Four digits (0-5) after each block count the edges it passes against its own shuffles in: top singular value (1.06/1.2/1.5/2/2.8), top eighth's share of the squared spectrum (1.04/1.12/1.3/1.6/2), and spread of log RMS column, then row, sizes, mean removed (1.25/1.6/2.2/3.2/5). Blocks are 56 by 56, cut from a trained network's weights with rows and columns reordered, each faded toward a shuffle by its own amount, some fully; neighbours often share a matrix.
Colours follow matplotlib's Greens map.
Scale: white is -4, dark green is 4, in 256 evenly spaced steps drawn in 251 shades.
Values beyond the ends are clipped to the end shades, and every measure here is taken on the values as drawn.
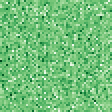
1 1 0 0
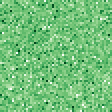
0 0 0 0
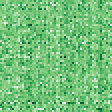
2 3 0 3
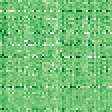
3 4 0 3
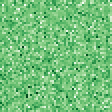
1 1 0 1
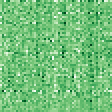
3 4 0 3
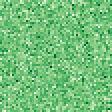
0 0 0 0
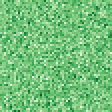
1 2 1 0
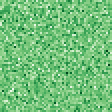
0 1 0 0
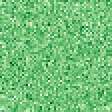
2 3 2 1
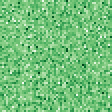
1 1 0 1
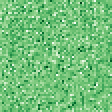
1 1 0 0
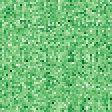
2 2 0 1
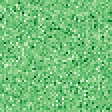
0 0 0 0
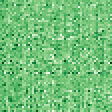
2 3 0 3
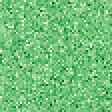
0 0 0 0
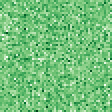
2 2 0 1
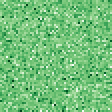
0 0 0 0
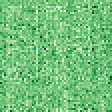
3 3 0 2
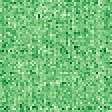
2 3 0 2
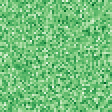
1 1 0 0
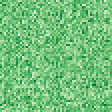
3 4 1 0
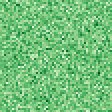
0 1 1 0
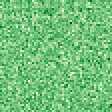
1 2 1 0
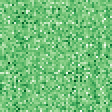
2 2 0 1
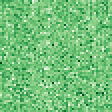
2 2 0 1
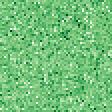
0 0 0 0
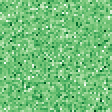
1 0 0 0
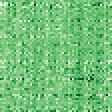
3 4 1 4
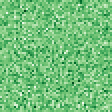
2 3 1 1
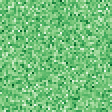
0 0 0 0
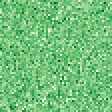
1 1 0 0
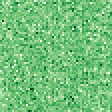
1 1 0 0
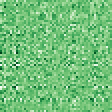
4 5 3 3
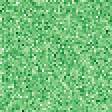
2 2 0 0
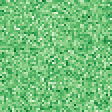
1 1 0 0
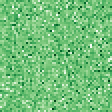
1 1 0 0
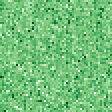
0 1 0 0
